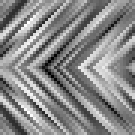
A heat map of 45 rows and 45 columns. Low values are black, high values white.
The centre is the ninth with the lowest average. The ninth with the highest average is the middle right. No overall slope runs across the table. It is mirror symmetric from top to bottom.
